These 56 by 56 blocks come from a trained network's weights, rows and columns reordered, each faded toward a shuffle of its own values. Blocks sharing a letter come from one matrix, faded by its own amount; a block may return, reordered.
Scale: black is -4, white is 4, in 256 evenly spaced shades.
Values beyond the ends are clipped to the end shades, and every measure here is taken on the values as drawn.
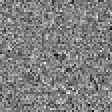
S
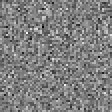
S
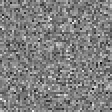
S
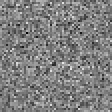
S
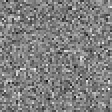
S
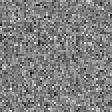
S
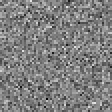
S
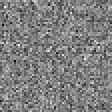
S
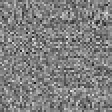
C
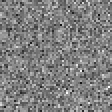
S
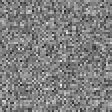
C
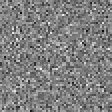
S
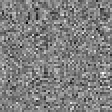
C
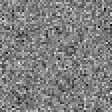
S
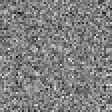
S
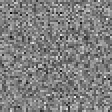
C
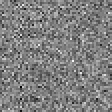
C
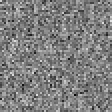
S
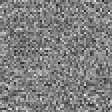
C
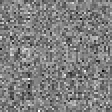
C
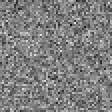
S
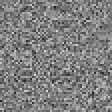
C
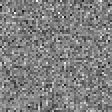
S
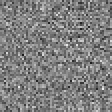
C
